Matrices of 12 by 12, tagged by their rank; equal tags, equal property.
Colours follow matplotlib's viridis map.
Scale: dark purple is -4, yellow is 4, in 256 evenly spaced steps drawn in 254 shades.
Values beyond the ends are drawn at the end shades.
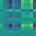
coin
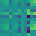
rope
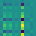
coin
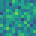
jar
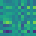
rope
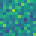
jar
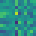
rope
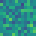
jar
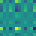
coin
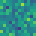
jar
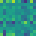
rope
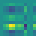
coin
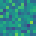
jar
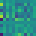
rope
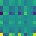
coin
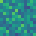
jar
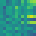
rope
